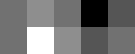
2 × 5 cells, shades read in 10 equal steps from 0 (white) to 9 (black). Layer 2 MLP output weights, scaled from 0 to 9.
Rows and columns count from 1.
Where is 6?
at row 1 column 5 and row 2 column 4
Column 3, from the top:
5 4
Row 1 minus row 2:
0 4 1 3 1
